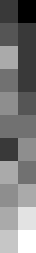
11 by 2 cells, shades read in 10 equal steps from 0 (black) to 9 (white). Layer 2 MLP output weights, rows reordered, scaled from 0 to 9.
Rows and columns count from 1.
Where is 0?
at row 1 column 2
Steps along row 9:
up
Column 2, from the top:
0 2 2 2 3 4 5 4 6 8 9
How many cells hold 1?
0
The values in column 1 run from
2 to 7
